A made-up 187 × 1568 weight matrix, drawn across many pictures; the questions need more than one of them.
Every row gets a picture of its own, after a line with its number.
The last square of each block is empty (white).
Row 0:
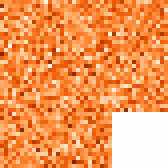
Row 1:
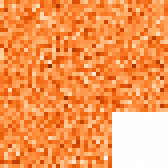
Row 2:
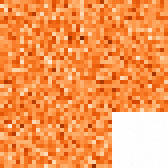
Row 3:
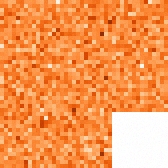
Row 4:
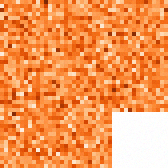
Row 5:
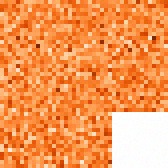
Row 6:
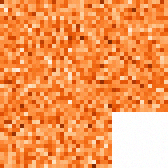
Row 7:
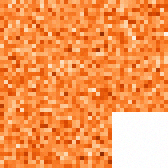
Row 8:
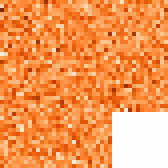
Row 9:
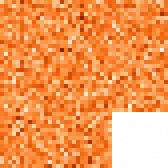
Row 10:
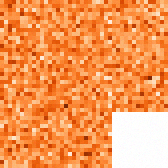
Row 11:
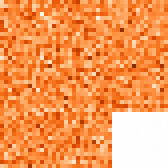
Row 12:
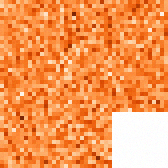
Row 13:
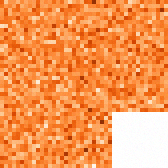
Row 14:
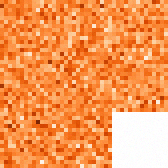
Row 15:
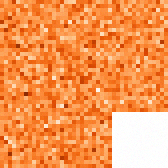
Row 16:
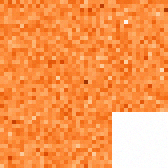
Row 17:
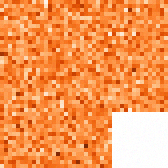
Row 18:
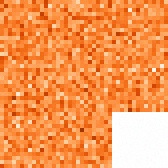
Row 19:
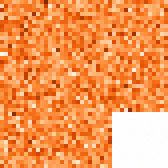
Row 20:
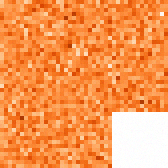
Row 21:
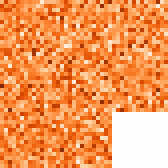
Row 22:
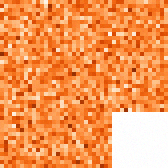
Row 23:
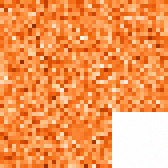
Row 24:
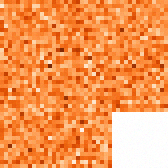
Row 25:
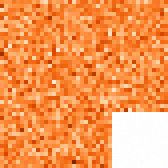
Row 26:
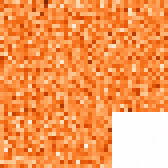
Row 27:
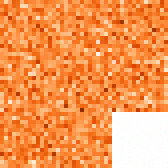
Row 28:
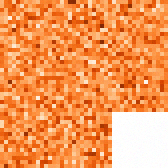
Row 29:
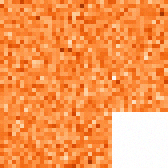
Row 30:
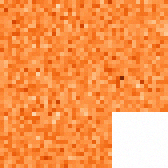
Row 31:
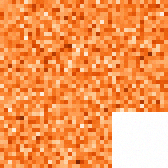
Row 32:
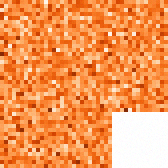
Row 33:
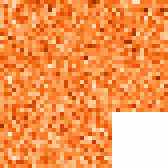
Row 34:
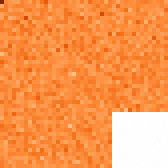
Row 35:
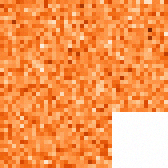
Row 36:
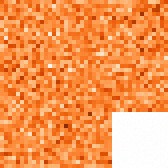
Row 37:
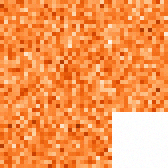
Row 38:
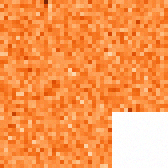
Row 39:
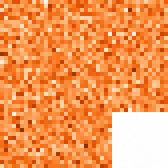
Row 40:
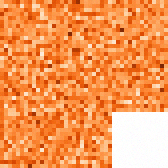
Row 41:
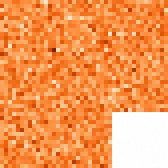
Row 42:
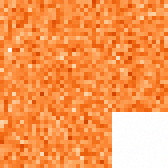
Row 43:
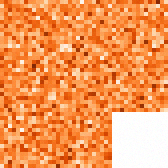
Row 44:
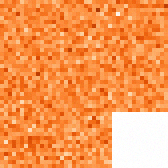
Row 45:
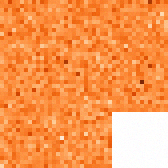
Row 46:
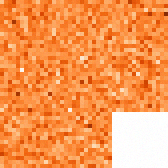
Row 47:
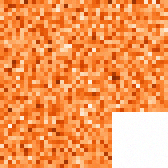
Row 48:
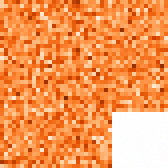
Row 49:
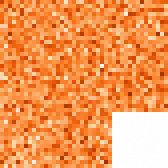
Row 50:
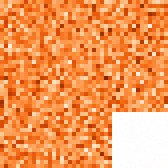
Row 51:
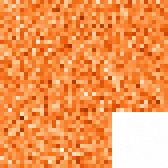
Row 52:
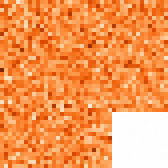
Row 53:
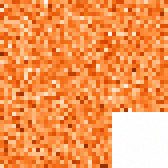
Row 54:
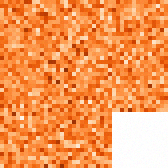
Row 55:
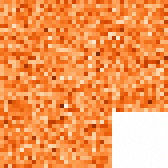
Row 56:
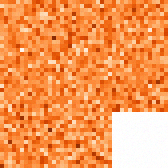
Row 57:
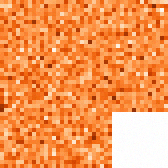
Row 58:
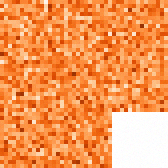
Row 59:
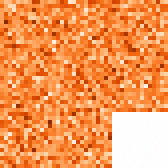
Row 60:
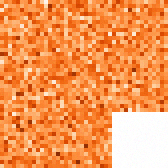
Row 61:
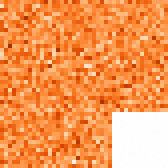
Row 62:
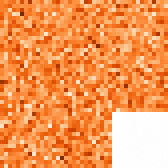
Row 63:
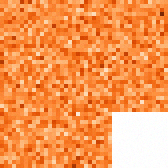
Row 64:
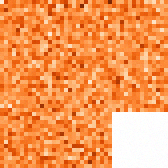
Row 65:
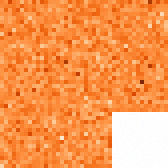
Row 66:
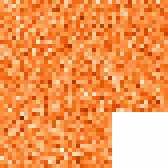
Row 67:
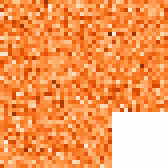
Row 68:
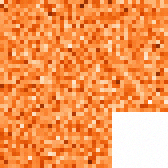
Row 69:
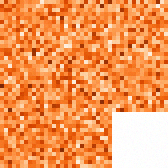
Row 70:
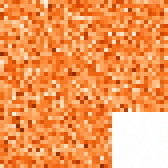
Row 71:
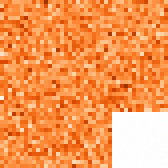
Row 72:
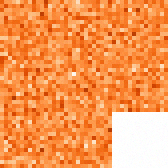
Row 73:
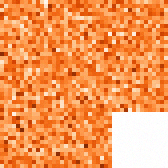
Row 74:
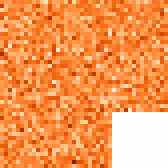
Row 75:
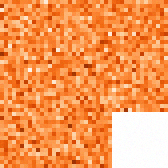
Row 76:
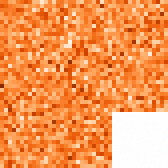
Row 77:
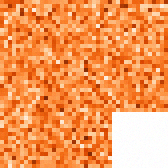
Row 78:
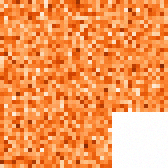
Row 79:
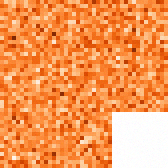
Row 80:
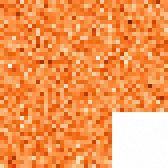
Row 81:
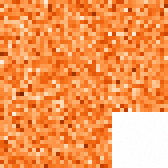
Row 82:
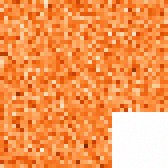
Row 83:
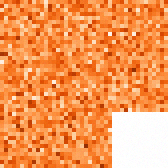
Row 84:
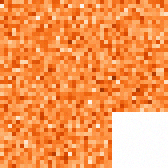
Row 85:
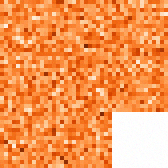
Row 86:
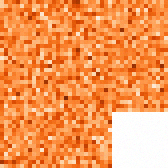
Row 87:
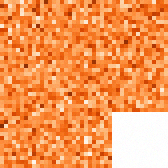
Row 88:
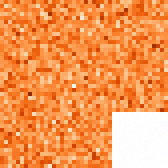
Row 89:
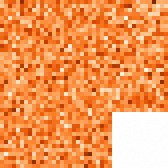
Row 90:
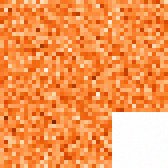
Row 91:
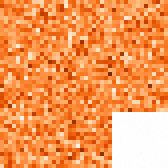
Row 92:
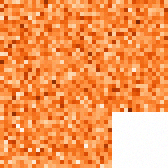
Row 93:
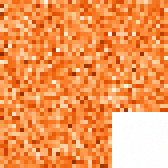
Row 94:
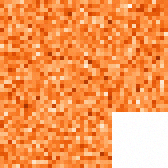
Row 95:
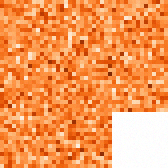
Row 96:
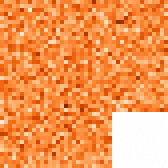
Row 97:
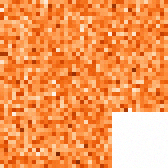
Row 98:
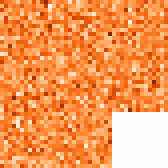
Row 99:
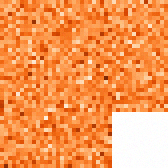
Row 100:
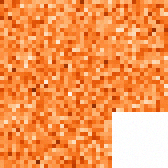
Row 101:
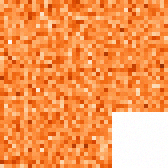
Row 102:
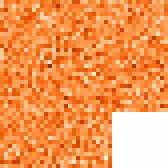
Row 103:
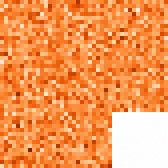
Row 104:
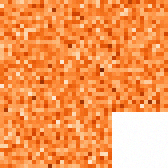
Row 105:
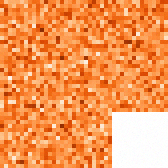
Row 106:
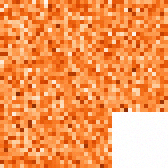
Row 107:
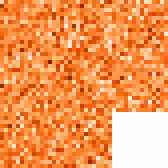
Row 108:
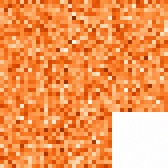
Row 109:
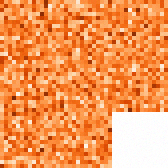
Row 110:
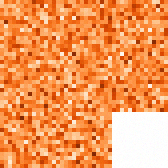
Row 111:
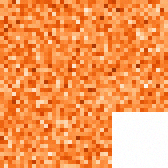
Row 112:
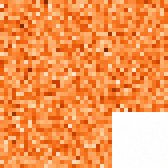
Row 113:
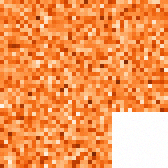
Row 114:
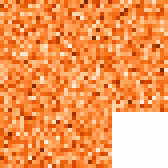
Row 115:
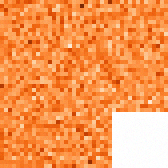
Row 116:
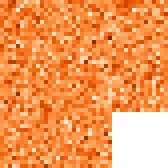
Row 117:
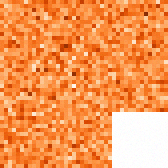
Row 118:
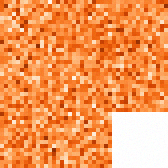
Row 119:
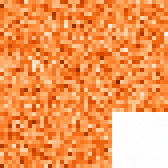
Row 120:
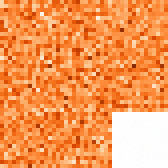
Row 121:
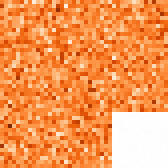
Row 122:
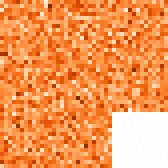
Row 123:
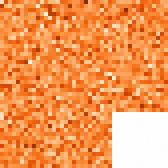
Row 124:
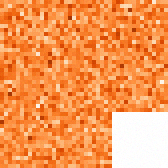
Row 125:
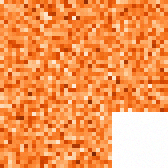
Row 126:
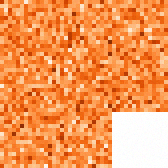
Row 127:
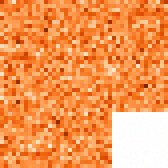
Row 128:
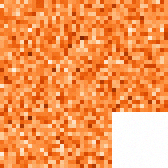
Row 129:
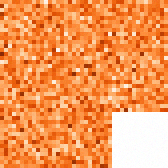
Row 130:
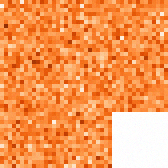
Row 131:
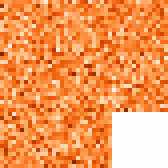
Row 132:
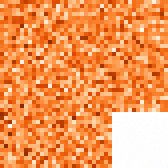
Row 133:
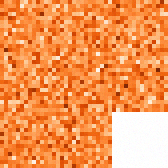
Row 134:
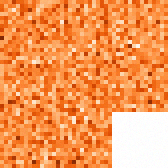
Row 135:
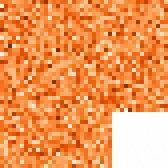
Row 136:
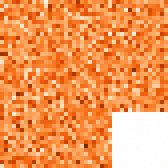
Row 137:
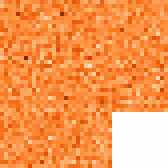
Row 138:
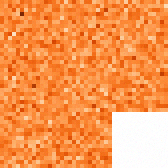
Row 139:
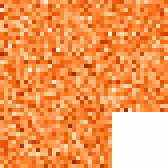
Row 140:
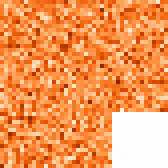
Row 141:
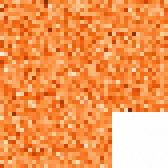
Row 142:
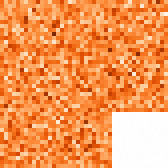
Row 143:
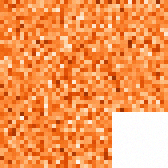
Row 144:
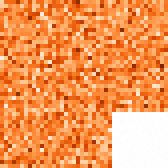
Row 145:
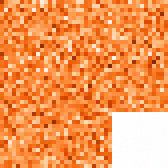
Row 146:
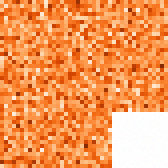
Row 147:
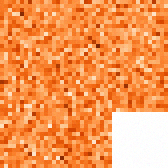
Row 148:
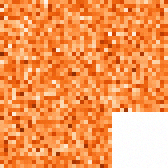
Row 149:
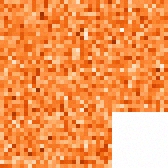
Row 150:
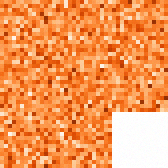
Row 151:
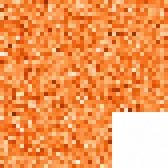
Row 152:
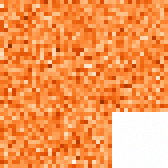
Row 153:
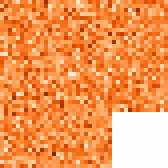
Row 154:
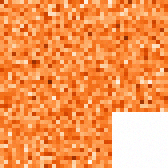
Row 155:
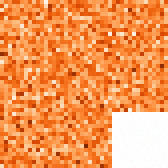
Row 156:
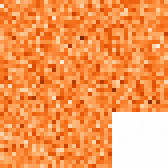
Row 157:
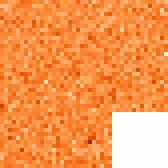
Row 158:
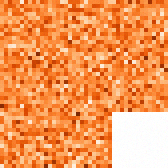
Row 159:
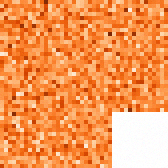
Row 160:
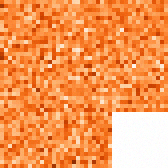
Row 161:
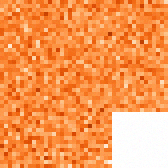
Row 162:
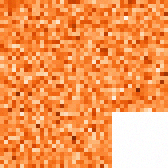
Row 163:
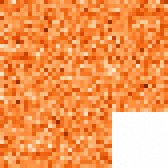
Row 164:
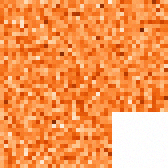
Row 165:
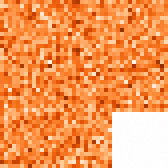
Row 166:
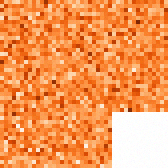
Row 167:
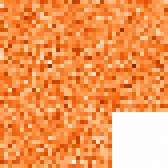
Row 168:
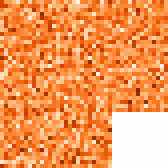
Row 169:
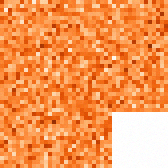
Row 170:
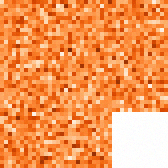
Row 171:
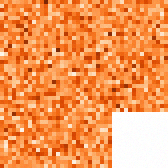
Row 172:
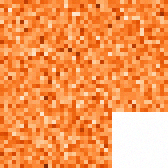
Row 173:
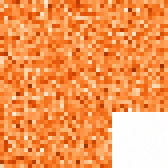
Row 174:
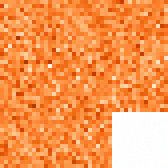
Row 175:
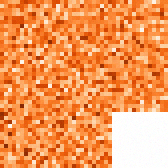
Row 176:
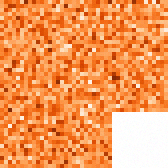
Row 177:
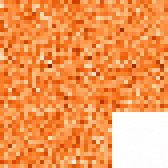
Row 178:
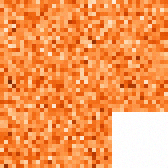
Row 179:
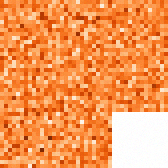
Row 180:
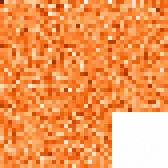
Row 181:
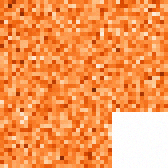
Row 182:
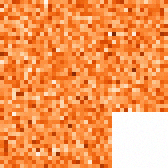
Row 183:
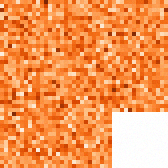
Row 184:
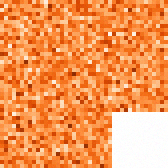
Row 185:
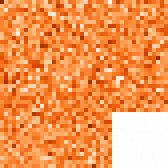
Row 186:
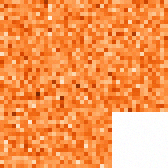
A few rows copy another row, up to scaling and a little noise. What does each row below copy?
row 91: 95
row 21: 69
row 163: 127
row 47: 176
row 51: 66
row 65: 45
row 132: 175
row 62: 147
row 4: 183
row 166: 92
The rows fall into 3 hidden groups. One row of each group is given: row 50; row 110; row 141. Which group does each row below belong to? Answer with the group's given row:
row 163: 50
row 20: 110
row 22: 141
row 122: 141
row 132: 110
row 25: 141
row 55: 50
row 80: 110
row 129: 141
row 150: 110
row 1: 141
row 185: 110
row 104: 110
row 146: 141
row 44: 50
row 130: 110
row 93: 141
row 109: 141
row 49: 50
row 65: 110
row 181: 50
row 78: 141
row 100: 50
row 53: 141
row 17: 141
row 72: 141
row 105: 50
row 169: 110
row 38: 141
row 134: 50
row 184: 141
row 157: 50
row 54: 110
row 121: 110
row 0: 141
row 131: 141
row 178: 50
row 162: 50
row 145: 110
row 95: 110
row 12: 110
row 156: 110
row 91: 110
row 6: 110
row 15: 50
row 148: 141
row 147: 50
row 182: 141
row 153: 141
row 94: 50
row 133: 50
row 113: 110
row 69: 110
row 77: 50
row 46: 50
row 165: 141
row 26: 141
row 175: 110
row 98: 141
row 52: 50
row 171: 141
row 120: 141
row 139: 141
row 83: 141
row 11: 141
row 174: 141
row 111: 50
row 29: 110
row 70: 141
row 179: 141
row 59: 50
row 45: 110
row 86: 141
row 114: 110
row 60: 141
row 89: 50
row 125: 110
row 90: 110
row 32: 141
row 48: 141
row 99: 50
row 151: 141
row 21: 110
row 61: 141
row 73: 141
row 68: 110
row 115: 110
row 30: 110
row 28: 50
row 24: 141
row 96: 50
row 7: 50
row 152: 141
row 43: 110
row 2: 110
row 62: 50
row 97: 141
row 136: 141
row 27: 50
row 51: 110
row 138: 50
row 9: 110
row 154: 110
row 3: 50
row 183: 141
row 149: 141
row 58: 141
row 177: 141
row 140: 110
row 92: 141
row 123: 110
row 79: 50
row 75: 141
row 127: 50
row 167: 141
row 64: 110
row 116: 50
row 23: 110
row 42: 50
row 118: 50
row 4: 141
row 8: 141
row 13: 50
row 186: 141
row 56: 110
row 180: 110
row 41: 141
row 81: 141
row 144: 141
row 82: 141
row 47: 110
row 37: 110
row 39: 141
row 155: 141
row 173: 141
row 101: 141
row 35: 110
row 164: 110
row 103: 141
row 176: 110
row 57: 50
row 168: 141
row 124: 50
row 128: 110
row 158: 110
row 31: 110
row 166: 141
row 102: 141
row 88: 110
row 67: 141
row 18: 141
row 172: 110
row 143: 110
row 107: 110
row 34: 141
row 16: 110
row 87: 50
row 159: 141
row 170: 110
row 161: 50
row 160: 141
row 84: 110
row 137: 141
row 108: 110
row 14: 110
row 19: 141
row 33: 50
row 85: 50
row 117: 110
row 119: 110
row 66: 110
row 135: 141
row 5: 50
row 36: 50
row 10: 50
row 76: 110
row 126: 110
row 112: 141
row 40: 141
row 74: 141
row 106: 141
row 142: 50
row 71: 141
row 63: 110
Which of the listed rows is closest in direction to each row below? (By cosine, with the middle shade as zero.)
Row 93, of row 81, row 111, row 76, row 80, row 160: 81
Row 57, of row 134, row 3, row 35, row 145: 134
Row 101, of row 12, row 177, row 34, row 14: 177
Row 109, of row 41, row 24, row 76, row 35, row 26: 26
